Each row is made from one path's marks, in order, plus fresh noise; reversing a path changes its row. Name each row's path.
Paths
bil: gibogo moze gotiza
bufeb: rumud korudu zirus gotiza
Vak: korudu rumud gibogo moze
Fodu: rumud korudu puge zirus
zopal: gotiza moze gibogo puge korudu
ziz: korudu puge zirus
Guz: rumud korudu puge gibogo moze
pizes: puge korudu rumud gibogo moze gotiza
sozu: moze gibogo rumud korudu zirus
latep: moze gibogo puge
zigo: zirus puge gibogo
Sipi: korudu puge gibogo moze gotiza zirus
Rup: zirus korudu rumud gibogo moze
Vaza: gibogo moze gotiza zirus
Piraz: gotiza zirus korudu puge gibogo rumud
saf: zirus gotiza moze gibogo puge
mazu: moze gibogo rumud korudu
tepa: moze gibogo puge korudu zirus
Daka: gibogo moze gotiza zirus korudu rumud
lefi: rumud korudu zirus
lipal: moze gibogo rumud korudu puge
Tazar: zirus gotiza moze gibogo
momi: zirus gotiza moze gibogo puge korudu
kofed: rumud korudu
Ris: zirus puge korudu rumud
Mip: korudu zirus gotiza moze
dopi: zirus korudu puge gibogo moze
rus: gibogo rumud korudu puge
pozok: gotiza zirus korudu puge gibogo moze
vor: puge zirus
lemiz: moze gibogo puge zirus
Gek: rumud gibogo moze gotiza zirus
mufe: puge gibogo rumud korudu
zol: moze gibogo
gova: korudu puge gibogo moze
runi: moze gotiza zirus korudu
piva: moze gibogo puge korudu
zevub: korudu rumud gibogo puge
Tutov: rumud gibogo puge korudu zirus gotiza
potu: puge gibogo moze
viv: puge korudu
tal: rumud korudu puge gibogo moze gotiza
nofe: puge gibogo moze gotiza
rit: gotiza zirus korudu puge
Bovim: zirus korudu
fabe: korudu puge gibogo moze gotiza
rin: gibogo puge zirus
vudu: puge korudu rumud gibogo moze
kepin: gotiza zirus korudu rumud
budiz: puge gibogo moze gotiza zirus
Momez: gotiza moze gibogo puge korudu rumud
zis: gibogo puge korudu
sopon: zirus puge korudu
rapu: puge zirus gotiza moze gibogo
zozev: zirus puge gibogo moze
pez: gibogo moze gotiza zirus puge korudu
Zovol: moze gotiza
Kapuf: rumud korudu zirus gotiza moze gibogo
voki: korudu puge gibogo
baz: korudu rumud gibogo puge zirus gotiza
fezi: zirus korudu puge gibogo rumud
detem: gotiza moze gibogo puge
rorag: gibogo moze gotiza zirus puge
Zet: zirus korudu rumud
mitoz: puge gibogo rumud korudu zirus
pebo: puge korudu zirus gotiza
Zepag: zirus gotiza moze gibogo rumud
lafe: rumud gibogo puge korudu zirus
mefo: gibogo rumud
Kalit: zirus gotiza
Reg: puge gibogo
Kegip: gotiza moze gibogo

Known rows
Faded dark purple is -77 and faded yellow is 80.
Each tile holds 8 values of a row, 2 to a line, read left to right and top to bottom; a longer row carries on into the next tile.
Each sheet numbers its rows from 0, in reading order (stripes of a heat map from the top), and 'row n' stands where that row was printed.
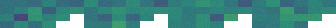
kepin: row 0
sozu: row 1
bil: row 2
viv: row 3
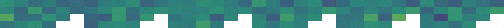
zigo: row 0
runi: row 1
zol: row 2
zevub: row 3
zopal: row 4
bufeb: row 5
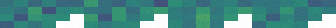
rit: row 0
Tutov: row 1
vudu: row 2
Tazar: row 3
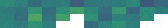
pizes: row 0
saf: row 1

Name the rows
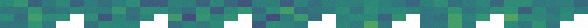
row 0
voki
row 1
Zepag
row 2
Piraz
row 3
Bovim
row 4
latep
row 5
gova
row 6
Reg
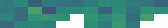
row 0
pebo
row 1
nofe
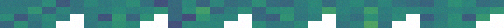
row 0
Kalit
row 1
Daka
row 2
Mip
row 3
kofed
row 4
tepa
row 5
Zovol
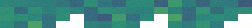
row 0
potu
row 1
Vak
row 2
mitoz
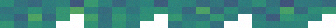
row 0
tal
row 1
mufe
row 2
vor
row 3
Fodu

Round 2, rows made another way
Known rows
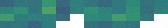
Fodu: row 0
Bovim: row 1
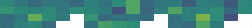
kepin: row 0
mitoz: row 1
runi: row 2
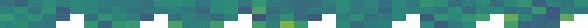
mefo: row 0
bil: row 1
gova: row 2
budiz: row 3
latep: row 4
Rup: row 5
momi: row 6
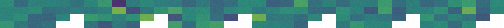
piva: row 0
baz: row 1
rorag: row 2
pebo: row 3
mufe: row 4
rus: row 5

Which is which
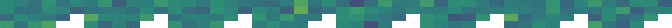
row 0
fabe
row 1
Tazar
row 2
dopi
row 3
fezi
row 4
sopon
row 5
tepa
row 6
bufeb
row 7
vudu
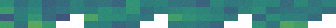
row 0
Vaza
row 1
ziz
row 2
vor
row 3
nofe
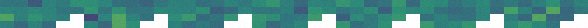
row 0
Kalit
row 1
Daka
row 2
lemiz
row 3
detem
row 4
Vak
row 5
potu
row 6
Piraz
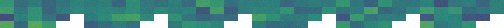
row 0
Gek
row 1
Zet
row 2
sozu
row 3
rin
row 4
pizes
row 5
pez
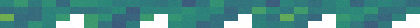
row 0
Kapuf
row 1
zopal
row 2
viv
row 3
rit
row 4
zis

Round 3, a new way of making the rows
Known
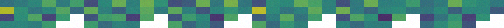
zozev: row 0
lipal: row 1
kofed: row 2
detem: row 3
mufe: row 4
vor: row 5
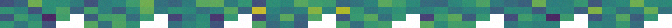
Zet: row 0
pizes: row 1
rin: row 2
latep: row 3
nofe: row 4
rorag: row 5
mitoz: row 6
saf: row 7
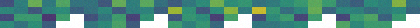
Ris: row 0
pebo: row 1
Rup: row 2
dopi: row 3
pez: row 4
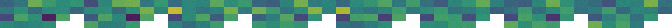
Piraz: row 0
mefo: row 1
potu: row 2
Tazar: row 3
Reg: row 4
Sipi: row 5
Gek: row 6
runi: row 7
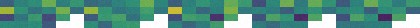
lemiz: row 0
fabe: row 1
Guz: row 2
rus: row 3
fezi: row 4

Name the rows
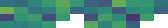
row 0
pozok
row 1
kepin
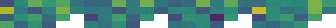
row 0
Momez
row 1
sopon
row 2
Fodu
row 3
gova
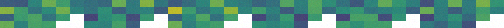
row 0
bil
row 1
rit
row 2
Kegip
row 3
tepa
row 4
budiz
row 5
zis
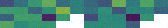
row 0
Zepag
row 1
lefi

